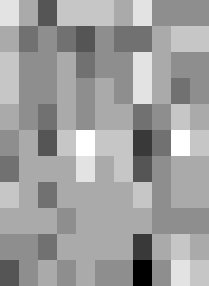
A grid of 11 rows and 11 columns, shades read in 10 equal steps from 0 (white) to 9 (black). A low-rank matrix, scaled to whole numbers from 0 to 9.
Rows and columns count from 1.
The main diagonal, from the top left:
1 5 4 3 4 2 2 2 4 2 2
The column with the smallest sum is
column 10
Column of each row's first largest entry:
3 5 5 10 3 8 8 3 4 8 8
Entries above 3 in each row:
4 7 7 6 5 4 3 2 4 4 7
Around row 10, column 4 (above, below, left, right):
4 4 5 3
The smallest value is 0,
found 2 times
